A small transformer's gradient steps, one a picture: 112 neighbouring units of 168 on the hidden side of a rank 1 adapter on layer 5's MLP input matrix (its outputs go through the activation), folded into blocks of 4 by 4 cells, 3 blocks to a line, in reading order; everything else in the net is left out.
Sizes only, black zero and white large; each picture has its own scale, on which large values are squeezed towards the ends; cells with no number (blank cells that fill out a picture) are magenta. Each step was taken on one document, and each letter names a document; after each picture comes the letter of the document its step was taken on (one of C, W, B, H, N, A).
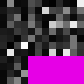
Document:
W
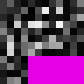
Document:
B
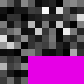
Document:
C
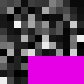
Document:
B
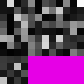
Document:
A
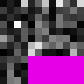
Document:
A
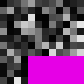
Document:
W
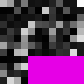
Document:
C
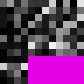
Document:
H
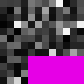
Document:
W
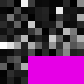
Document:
C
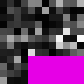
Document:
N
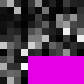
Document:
H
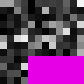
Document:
H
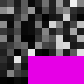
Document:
A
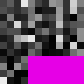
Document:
N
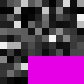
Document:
C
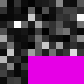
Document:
B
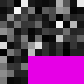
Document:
N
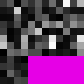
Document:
C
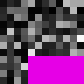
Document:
N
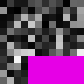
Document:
A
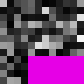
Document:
B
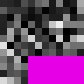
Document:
W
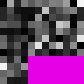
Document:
N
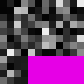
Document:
A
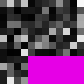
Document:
H
